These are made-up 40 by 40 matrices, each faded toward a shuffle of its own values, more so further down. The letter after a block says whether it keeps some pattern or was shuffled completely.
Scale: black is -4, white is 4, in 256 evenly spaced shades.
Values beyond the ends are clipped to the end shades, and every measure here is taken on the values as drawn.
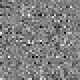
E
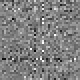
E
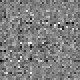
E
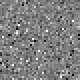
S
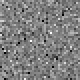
S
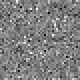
S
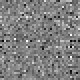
E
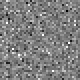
S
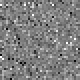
S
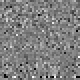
E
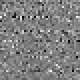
E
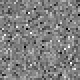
S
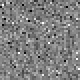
S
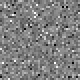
S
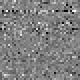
E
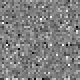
E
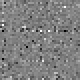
E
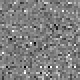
E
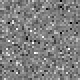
S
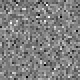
S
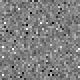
S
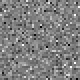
S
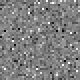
S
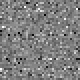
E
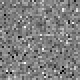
S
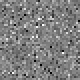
S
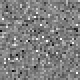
S
